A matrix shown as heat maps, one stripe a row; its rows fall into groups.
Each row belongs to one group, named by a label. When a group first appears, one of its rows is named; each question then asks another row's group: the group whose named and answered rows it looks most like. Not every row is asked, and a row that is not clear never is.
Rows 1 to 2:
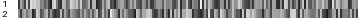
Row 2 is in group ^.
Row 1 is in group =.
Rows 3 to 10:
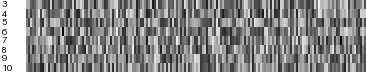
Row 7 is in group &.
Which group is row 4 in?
=
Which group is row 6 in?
=
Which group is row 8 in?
&
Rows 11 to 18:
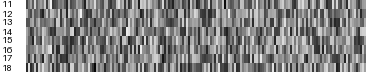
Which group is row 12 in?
^
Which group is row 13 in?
^
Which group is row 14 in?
=
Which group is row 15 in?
&
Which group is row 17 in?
^
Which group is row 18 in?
=
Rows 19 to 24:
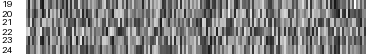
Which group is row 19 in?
^
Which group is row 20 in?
^
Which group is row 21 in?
&
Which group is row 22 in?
=
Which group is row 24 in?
^
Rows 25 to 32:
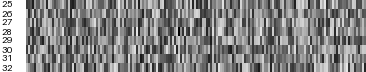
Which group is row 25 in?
&
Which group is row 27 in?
&
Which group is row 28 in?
&
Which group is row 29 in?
^
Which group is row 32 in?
=
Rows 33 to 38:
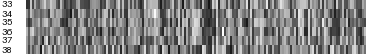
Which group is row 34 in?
^
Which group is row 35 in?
^
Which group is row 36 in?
^
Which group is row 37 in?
^
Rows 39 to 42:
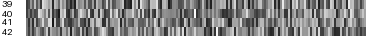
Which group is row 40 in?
=
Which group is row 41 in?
&
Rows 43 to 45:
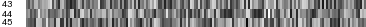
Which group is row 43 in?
&
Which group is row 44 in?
=
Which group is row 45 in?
^
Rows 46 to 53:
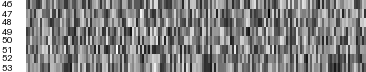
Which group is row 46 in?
&
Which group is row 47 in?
=
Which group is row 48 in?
=
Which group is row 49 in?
&
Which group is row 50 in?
&
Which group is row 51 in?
=
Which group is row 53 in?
^
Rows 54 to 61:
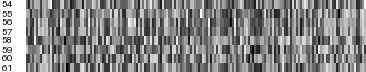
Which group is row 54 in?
&
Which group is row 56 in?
=
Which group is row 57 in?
=
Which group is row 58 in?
&
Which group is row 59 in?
=
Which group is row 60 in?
&
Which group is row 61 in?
=
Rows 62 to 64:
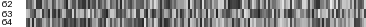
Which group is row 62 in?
&
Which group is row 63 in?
=
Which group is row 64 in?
&
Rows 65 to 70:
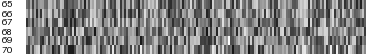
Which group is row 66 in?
&
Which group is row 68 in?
=
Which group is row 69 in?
^
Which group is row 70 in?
&
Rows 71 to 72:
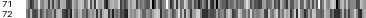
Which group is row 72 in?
^
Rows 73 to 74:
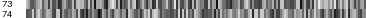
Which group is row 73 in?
=
